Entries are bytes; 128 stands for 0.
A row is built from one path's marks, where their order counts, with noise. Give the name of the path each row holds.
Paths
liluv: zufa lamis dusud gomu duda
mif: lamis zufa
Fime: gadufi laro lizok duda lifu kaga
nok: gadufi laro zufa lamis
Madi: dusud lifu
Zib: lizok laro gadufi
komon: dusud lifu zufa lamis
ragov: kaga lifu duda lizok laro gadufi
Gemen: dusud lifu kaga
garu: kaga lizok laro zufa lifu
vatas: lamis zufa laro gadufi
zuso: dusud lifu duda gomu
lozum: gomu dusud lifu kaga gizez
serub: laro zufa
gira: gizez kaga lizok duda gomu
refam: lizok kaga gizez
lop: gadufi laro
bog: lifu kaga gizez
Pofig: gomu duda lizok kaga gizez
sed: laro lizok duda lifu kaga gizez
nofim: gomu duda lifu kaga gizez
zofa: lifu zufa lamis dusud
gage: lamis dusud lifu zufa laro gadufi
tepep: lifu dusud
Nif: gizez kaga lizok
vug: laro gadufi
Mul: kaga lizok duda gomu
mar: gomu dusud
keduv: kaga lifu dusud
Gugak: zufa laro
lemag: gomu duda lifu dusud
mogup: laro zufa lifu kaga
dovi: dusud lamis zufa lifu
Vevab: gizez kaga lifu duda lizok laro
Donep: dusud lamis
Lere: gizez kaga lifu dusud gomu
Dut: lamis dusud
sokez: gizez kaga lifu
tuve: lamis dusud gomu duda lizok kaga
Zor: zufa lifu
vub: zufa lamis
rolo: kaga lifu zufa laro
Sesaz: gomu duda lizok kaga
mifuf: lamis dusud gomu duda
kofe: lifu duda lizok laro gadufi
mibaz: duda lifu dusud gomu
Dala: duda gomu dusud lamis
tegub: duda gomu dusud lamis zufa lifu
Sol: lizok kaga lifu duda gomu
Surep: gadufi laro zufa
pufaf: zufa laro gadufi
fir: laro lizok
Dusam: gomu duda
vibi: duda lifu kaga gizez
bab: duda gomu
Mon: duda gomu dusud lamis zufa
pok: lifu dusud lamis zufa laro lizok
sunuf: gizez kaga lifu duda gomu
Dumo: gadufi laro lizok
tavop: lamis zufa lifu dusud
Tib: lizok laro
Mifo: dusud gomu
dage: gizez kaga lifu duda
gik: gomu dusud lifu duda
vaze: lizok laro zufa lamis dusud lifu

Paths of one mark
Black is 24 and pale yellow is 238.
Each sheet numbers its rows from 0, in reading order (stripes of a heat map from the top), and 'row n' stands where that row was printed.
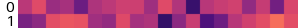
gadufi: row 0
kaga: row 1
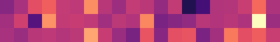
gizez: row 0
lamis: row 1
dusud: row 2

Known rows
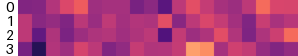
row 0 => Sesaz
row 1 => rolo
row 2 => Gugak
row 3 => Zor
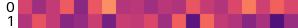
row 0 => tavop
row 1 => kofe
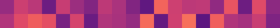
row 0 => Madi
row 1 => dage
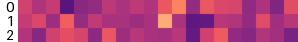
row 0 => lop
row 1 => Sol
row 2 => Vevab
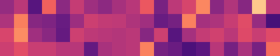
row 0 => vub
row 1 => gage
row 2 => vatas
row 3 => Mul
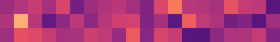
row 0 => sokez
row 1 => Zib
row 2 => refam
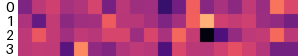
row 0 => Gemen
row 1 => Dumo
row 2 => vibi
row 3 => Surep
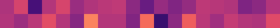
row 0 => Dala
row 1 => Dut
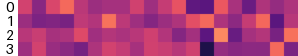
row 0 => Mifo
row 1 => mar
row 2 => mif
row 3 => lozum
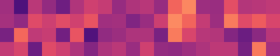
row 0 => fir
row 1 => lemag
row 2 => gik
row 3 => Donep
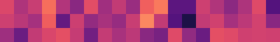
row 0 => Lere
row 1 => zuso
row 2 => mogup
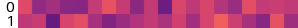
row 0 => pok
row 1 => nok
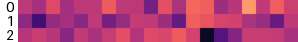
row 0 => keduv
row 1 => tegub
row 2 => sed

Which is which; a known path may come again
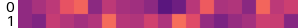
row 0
tuve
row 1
Pofig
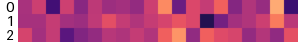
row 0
komon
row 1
nofim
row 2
lop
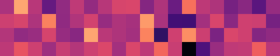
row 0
Zib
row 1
sunuf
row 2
zofa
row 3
vibi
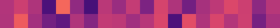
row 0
serub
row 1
vug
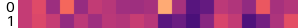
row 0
Sol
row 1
Tib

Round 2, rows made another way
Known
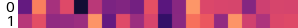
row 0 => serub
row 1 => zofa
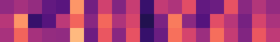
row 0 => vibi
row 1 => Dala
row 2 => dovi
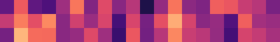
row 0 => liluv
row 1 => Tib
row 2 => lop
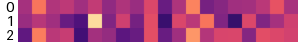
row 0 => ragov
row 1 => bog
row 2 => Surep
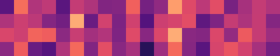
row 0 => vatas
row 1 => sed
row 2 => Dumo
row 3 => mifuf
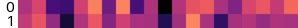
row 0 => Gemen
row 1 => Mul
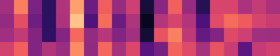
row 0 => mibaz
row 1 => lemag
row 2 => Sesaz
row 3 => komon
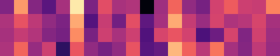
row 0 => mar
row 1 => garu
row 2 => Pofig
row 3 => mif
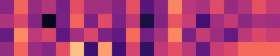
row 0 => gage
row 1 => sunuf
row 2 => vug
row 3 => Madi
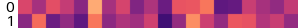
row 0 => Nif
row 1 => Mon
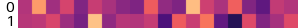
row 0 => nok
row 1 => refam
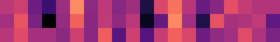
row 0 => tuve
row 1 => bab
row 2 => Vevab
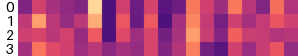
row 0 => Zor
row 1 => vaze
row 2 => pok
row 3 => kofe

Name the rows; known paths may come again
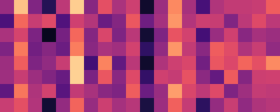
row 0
Mifo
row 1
pufaf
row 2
sunuf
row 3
Mon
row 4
tepep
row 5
lozum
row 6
vatas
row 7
gira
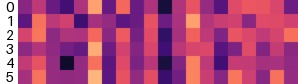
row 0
gik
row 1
Surep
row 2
Dut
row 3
nofim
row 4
Sol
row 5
tegub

